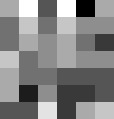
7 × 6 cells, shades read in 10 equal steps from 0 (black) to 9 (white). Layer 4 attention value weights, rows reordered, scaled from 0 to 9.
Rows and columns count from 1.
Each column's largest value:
7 9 8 9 6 7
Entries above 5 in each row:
4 2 2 2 1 1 3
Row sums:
33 32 27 32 23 19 29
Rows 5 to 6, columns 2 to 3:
4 4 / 1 5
